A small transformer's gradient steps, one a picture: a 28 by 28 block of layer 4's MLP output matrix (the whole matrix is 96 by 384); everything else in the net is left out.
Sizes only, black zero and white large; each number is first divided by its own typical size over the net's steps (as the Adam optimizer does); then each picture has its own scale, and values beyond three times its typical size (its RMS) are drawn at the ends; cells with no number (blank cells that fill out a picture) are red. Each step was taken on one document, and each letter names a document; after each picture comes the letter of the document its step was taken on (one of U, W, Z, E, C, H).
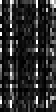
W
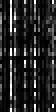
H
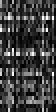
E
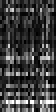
E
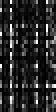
W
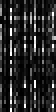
H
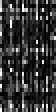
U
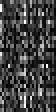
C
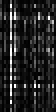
H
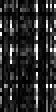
W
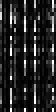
H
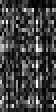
C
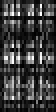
E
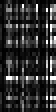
U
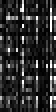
U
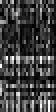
E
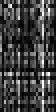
E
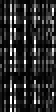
H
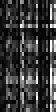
U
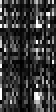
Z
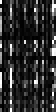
Z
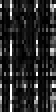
W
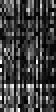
C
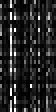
H
